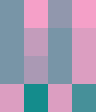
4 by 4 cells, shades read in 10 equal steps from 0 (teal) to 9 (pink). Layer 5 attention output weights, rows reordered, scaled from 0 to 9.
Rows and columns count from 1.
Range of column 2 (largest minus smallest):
9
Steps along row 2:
up down up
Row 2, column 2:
7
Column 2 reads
9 7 6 0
